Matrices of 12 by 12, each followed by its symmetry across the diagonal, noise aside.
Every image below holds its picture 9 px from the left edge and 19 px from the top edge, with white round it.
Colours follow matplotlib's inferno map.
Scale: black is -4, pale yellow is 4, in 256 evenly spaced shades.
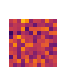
antisymmetric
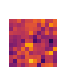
antisymmetric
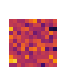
neither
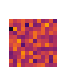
neither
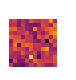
antisymmetric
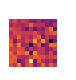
antisymmetric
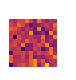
neither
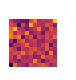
antisymmetric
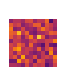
neither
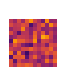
antisymmetric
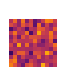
neither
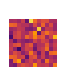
neither
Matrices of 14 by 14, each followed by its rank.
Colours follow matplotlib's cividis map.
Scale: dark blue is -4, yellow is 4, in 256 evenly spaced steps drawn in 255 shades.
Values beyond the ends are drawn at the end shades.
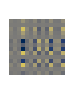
one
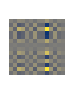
one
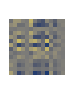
two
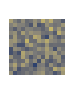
full rank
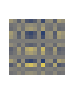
one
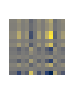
one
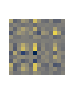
two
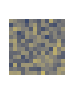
full rank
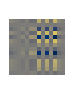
one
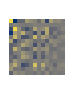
two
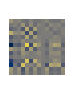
two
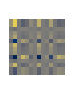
one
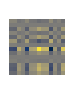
one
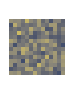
full rank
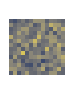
full rank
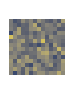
full rank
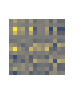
two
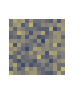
full rank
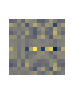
two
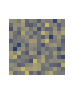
full rank
